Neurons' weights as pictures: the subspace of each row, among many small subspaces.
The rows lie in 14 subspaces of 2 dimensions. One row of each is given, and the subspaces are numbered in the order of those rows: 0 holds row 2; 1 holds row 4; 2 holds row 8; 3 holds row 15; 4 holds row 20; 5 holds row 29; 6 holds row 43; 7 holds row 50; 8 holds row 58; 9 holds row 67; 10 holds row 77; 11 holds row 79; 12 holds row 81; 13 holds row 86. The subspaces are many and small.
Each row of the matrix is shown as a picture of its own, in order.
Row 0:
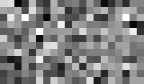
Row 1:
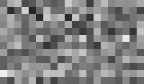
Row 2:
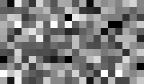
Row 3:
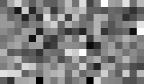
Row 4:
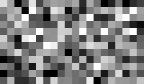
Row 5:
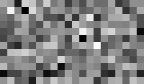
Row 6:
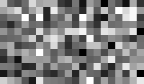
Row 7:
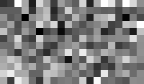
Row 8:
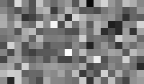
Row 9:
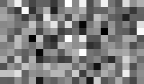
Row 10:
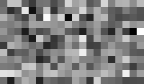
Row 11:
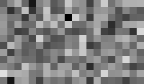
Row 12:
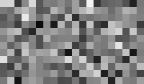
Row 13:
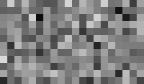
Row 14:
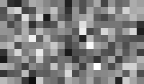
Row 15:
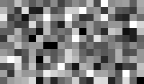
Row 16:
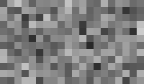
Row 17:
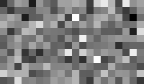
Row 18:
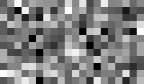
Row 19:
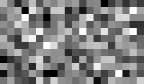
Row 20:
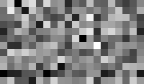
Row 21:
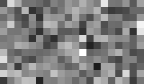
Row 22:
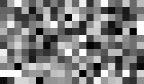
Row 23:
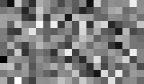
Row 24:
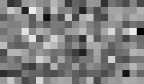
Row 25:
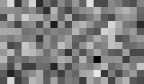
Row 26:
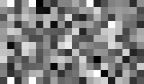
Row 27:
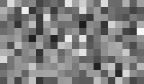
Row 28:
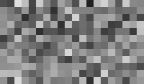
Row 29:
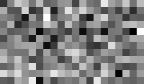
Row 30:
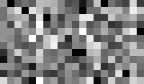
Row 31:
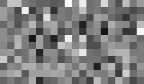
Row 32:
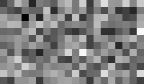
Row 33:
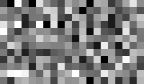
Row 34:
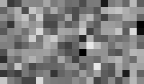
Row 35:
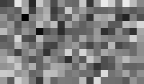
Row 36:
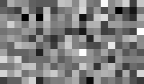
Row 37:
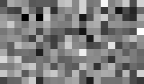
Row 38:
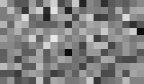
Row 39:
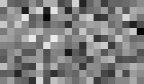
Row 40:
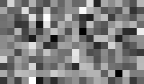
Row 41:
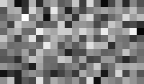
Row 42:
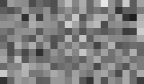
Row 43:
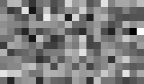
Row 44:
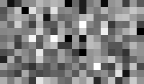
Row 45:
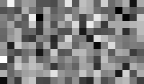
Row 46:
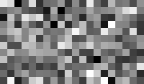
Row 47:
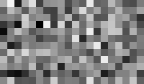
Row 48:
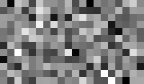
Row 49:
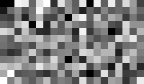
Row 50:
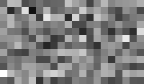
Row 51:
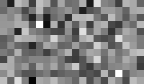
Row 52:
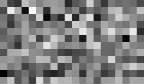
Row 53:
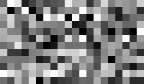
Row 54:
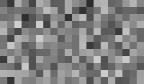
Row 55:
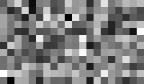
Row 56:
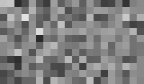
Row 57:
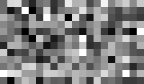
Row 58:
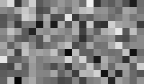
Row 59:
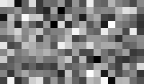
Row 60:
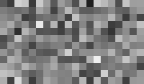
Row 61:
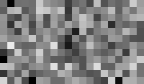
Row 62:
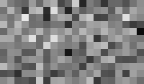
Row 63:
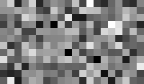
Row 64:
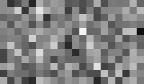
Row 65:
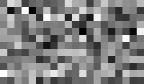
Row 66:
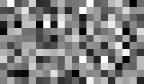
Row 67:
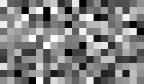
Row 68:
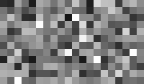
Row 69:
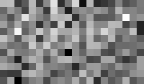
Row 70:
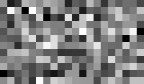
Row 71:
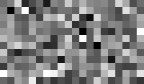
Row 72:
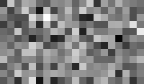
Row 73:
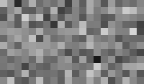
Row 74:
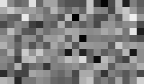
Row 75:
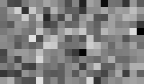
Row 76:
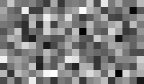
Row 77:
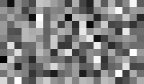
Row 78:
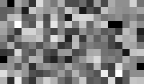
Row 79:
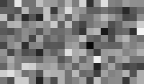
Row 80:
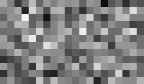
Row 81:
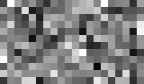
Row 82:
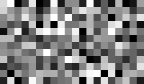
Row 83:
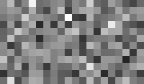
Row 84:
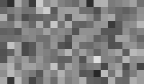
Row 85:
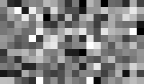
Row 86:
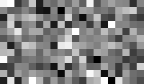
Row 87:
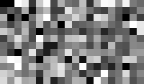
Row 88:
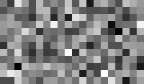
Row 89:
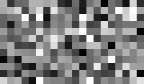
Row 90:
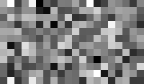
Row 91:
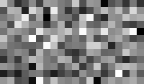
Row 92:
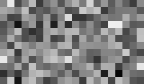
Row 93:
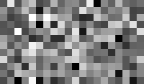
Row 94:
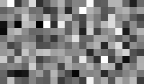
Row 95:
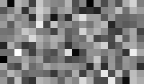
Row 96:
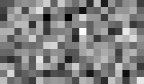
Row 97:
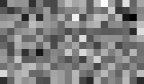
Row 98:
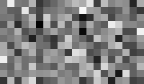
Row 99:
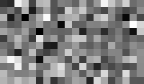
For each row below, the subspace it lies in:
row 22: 12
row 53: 7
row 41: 5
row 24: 6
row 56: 3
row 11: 6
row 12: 8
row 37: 8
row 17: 10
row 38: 9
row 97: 10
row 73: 13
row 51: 5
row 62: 9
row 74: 10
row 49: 3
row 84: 11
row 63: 2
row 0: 3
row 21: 12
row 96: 3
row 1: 7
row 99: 3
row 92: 0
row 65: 7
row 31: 0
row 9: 0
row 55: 6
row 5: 4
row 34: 12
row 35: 1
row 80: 1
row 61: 13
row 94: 4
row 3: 2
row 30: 2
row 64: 11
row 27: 0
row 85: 2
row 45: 10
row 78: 0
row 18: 11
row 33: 4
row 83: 6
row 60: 5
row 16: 13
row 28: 5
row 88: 12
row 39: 9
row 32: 8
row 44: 0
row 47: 4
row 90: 11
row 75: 2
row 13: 10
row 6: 8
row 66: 4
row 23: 8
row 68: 10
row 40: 5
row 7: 1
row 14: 13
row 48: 12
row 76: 1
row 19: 1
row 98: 2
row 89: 8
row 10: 6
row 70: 7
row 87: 3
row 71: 4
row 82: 1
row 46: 13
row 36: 8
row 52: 7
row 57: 6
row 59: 13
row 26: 11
